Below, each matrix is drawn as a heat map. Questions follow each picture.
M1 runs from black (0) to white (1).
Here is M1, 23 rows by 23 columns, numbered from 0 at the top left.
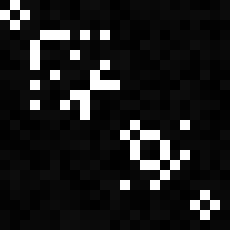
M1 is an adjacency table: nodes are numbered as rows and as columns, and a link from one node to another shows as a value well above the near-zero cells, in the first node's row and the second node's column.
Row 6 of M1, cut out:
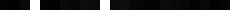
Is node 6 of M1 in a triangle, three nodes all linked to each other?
yes
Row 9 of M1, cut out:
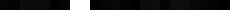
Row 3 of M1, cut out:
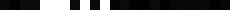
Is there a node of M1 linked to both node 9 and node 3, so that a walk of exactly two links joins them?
yes
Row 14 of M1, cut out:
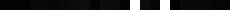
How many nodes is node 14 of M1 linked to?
2
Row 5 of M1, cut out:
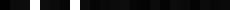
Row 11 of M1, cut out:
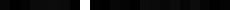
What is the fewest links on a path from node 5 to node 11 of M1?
3
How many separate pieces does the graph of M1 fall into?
5
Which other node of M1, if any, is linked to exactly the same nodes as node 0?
node 2
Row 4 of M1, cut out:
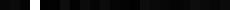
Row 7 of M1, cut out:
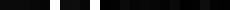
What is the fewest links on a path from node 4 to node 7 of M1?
3
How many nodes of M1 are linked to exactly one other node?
7
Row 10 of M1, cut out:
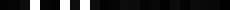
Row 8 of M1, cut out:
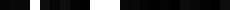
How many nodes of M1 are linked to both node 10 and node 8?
1
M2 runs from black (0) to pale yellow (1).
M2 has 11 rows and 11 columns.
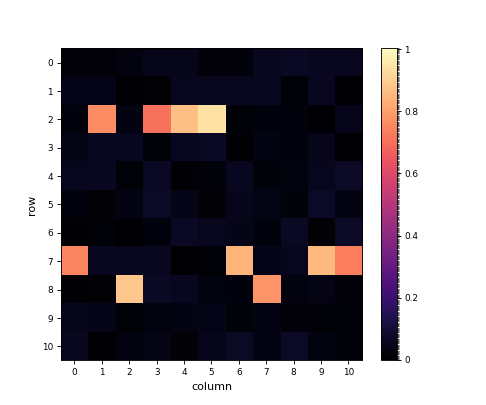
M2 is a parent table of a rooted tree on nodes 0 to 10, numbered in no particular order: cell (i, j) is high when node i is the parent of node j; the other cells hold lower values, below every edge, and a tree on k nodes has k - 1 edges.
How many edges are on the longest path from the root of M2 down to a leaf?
2
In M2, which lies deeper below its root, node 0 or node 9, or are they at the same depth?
the same depth
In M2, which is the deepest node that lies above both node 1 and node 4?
2
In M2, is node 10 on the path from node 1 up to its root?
no
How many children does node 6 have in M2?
0
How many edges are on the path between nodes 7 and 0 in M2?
1
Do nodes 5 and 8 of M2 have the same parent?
no
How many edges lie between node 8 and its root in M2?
0
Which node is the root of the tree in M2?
8
